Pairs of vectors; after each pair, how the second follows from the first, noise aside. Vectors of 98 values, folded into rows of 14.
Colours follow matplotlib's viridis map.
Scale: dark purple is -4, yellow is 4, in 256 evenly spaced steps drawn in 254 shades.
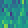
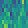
copied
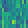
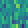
shuffled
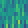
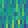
copied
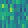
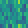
shuffled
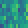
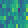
copied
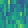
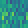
shuffled
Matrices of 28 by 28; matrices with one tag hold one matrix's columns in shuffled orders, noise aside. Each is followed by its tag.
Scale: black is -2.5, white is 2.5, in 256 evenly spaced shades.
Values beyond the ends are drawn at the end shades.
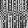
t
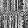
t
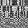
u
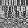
u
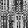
t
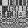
u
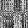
t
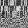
u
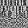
u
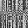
t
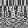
u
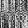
t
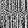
t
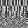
u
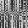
t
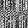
t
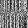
t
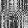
t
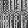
t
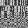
u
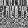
u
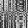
t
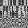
u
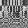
u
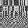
u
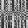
t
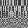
u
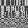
u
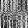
t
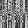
t
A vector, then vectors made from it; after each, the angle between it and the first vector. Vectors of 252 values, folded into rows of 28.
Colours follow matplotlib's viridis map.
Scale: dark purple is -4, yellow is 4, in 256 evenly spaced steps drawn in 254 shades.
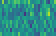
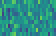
partly aligned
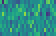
nearly opposite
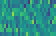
partly opposed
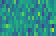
orthogonal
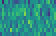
nearly opposite
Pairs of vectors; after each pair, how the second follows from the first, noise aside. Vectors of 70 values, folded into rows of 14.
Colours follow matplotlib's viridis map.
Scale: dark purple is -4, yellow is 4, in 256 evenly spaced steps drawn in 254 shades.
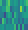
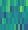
copied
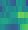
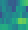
wrapped around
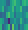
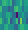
wrapped around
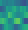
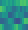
negated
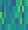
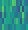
negated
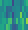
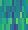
copied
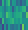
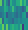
negated
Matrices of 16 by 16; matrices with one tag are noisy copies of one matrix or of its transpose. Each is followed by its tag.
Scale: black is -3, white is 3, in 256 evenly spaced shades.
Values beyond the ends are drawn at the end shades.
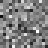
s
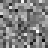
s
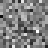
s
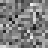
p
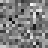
p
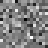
s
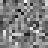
p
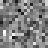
p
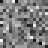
s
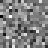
s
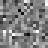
p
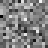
s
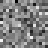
s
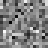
p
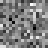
p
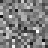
s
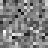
p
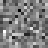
p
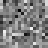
p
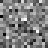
s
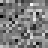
p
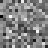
s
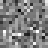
p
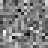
p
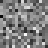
s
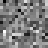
p
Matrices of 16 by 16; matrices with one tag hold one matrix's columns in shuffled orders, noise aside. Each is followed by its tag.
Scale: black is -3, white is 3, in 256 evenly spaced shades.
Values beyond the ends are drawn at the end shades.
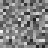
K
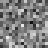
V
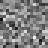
K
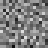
K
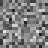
K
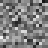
K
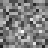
K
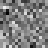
V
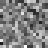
V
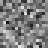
V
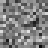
K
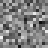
K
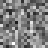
V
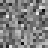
V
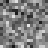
V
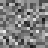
K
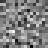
K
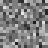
V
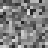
V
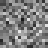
K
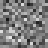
K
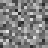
K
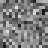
V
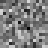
V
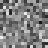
V
